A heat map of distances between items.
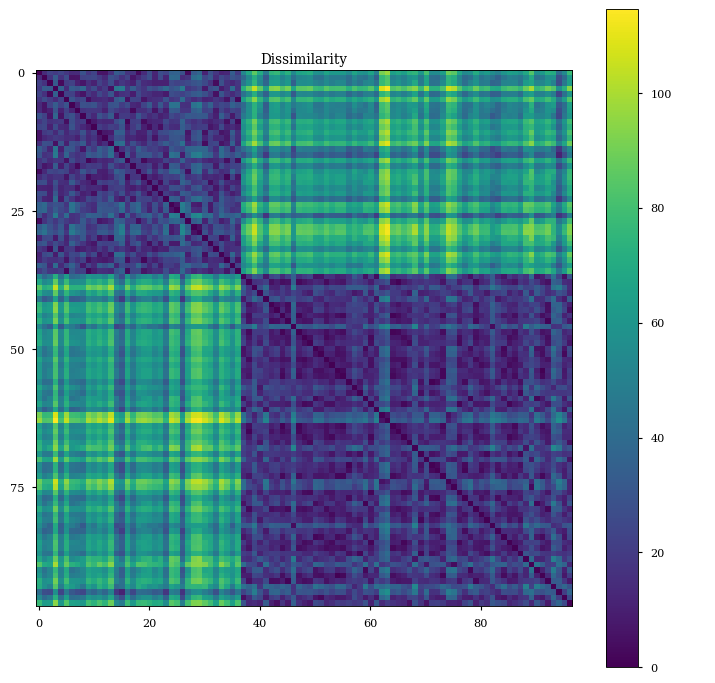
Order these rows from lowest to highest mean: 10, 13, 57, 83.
83, 57, 10, 13
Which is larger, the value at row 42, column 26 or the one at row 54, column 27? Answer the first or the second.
the second
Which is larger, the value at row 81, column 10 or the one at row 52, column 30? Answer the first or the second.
the second
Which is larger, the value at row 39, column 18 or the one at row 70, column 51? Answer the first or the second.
the first
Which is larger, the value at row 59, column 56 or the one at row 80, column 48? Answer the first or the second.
the first
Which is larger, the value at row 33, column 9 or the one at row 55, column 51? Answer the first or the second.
the first
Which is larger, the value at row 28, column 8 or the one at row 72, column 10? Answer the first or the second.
the second
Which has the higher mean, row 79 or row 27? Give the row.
27
